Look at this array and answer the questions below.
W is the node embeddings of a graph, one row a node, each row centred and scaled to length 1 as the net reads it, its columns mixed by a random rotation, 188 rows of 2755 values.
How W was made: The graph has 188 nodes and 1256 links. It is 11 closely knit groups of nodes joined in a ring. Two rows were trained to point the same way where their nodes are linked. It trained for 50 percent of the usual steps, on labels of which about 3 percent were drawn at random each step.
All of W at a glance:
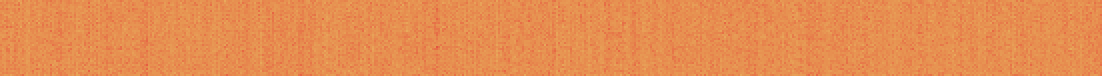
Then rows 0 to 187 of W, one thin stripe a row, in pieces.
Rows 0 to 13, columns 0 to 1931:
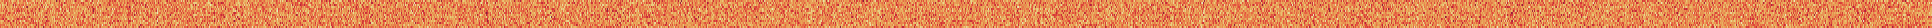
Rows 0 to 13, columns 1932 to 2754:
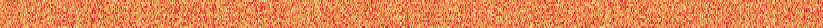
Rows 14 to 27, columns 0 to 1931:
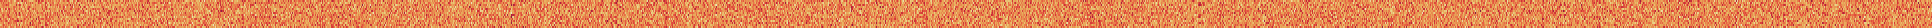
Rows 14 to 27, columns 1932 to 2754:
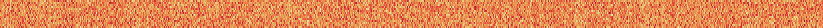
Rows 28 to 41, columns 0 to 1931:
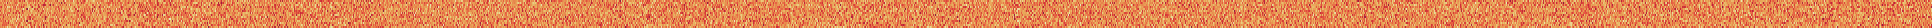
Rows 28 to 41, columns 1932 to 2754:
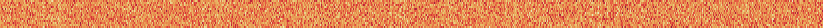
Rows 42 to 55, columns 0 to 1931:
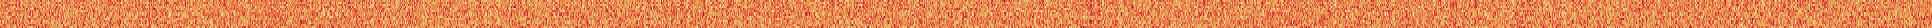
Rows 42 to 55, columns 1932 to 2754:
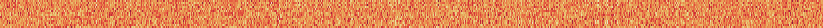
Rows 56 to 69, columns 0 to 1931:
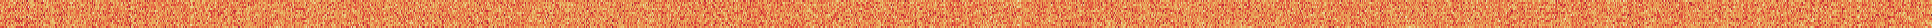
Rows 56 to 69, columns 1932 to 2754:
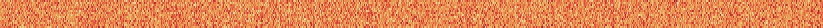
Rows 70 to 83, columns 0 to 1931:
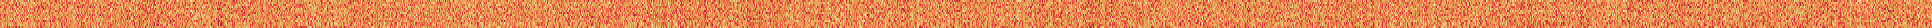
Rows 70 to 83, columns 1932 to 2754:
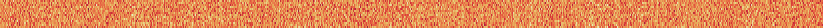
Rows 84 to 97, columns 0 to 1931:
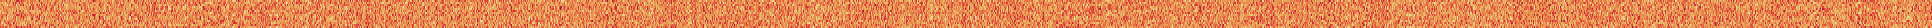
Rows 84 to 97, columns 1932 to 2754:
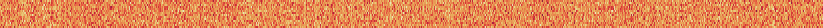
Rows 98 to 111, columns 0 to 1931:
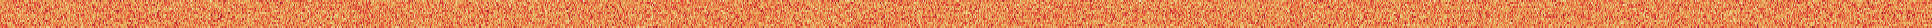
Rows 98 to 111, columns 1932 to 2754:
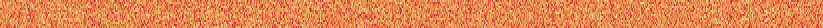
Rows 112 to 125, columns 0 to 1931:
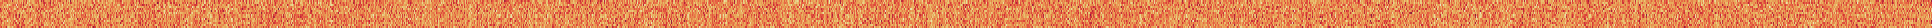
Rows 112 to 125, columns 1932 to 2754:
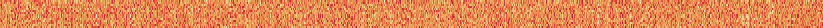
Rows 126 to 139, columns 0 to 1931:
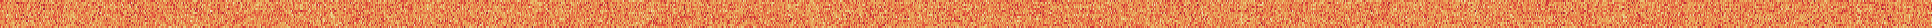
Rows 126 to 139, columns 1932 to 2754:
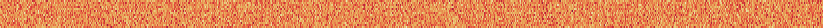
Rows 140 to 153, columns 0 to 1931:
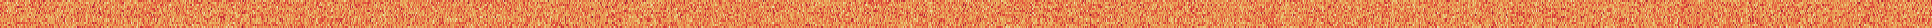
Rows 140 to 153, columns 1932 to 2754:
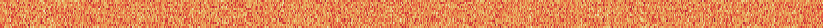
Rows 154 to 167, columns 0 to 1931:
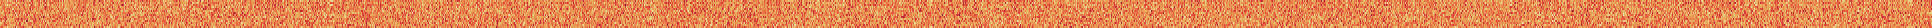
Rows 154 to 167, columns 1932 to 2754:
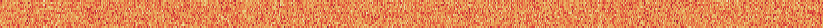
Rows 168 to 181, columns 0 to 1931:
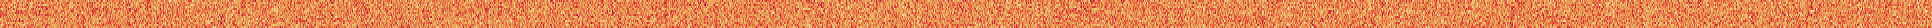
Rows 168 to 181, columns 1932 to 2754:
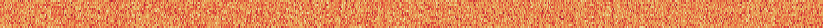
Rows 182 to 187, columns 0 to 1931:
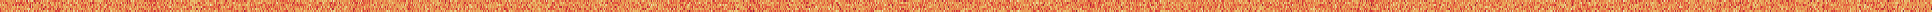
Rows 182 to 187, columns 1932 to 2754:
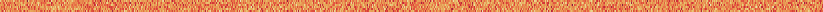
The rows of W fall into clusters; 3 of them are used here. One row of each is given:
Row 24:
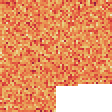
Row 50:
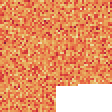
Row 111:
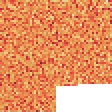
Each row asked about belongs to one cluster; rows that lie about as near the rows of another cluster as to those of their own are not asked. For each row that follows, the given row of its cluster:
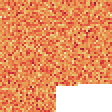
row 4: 24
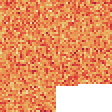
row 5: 24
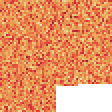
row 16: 111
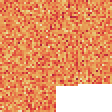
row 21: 111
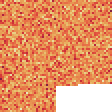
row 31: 50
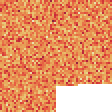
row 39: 111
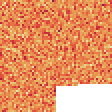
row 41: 50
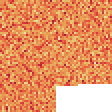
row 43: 111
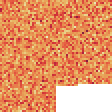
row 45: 111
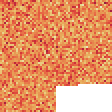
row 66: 24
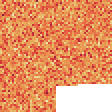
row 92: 50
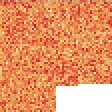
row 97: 24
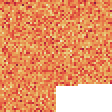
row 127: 24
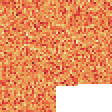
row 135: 24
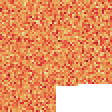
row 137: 111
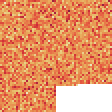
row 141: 50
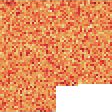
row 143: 24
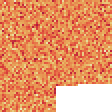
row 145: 50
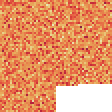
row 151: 24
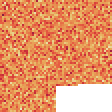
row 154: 50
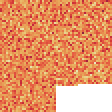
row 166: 111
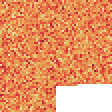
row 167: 50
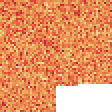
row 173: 24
